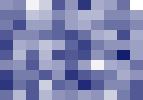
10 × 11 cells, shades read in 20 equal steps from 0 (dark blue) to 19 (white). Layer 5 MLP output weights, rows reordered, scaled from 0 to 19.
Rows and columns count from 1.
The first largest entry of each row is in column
11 3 7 9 4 2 8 10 4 9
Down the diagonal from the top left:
10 7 11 7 12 5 11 7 9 8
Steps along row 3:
down up same down up up down down same up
